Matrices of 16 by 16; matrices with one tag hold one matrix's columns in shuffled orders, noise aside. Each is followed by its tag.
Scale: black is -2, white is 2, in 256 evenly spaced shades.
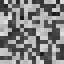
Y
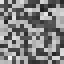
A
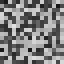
A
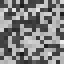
A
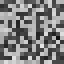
Y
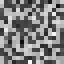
A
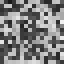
Y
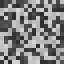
A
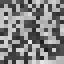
Y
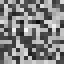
Y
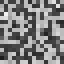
Y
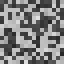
A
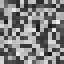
A
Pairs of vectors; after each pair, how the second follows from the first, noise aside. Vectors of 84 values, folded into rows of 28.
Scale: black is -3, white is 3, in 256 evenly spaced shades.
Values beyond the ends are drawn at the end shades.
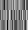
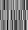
copied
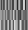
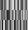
reversed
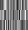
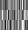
reversed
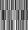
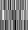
negated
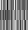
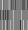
partly zeroed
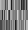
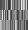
negated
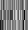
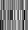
copied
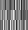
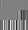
partly zeroed
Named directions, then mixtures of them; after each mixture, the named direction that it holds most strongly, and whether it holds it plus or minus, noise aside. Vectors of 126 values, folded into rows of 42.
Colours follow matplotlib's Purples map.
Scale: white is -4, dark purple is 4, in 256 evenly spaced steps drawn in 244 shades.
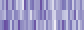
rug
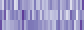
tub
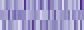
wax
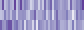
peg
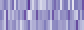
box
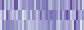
tub, minus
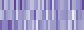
peg, plus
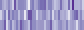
box, minus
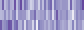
peg, plus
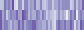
tub, plus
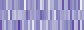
wax, minus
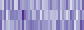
tub, plus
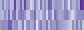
peg, plus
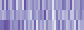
rug, plus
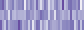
wax, minus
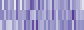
peg, minus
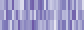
rug, plus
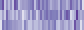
tub, minus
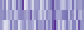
rug, minus
